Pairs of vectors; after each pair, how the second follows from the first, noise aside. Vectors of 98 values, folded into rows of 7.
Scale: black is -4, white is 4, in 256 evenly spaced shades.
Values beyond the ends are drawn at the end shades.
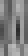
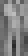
wrapped around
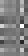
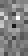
shuffled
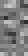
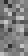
shuffled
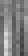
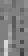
partly zeroed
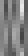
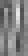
wrapped around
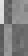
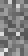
shuffled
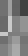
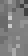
partly zeroed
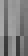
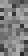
shuffled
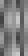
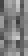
wrapped around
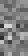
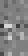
partly zeroed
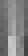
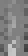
partly zeroed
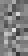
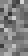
shuffled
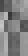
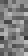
shuffled
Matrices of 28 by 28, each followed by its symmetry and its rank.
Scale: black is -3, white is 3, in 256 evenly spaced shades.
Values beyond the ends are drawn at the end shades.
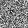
symmetric, full rank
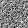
symmetric, full rank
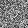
symmetric, full rank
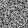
symmetric, full rank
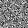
antisymmetric, full rank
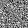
antisymmetric, full rank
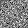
symmetric, full rank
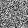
antisymmetric, full rank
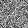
symmetric, full rank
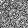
symmetric, full rank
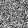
antisymmetric, full rank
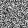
antisymmetric, full rank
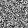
antisymmetric, full rank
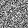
symmetric, full rank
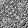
symmetric, full rank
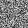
antisymmetric, full rank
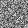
symmetric, full rank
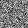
symmetric, full rank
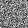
antisymmetric, full rank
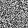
antisymmetric, full rank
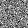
antisymmetric, full rank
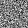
antisymmetric, full rank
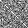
symmetric, full rank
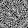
symmetric, full rank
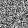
antisymmetric, full rank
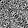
symmetric, full rank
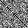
symmetric, full rank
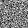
antisymmetric, full rank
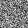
antisymmetric, full rank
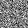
antisymmetric, full rank
